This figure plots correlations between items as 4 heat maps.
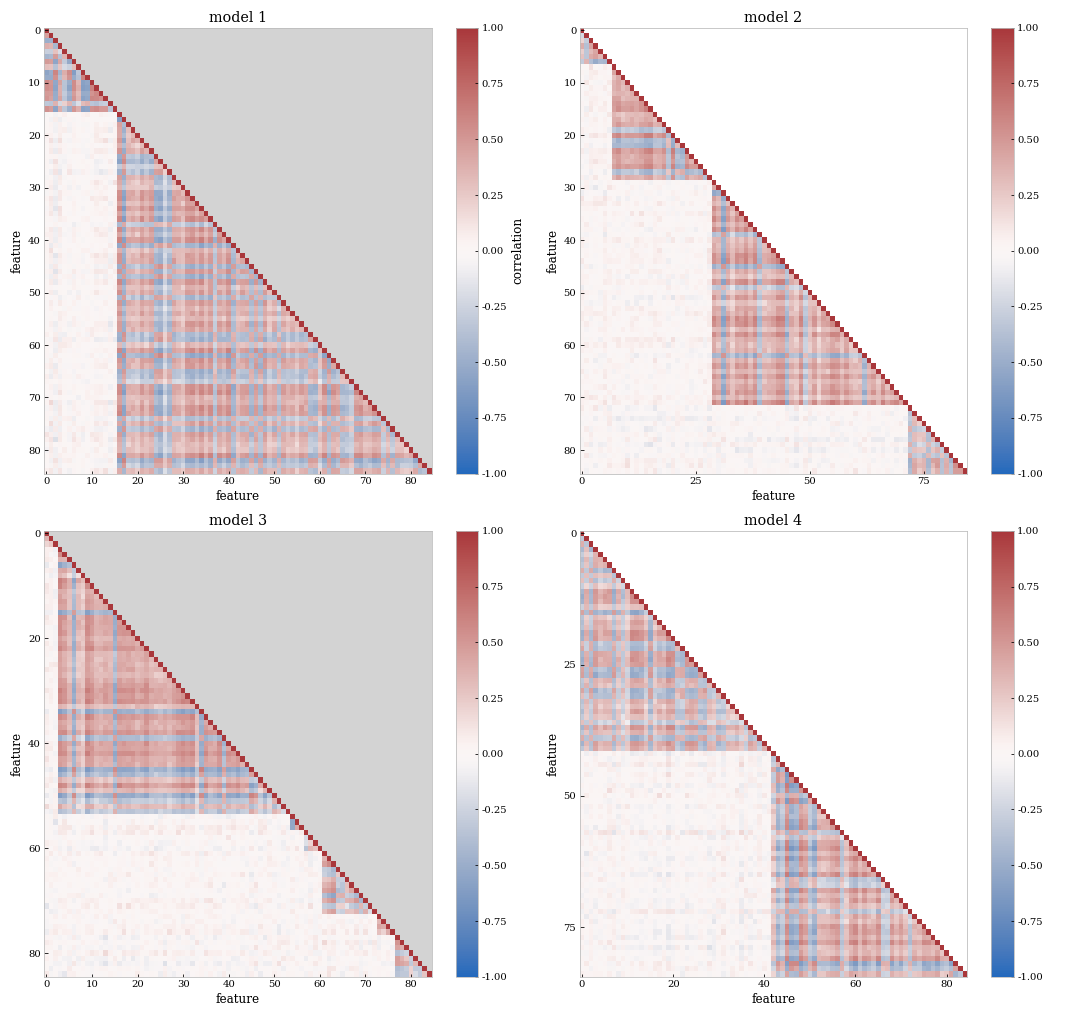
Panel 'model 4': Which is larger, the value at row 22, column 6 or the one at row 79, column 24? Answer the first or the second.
the second
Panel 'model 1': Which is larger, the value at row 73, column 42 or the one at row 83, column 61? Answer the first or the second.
the first
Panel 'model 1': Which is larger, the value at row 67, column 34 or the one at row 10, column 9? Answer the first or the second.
the first
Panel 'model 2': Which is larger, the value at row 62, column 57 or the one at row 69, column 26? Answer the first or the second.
the second
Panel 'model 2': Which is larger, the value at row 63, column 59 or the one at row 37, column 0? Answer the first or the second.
the first
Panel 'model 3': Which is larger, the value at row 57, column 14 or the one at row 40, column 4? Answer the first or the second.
the second
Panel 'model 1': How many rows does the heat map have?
85
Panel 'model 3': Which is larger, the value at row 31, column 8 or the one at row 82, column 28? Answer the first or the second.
the first
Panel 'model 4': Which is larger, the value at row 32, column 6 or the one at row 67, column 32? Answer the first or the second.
the first
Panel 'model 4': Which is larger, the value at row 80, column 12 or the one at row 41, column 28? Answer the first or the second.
the second
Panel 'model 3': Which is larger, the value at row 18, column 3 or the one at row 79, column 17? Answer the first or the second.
the first
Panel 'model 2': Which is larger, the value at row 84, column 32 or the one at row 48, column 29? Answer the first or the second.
the second
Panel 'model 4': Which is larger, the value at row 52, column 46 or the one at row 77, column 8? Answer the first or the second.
the second
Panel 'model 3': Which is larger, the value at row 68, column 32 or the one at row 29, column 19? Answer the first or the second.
the second
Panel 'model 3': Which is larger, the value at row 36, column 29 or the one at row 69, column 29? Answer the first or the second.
the first
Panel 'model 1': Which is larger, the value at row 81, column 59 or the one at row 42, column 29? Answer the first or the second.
the second
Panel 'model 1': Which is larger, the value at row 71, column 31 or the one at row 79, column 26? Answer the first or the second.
the first
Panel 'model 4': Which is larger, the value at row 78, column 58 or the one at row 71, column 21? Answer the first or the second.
the first
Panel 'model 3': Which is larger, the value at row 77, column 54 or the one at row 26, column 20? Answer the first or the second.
the second
